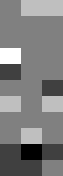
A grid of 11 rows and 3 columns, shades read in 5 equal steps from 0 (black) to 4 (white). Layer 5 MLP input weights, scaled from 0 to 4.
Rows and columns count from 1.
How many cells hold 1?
6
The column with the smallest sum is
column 2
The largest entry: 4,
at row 4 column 1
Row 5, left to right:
1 2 2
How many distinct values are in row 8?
1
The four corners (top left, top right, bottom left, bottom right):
2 3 1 2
